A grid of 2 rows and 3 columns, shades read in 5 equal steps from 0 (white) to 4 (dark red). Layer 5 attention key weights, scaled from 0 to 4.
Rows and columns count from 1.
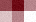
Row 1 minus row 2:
2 2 2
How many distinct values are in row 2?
3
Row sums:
9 3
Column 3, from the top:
2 0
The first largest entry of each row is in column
2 2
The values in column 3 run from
0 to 2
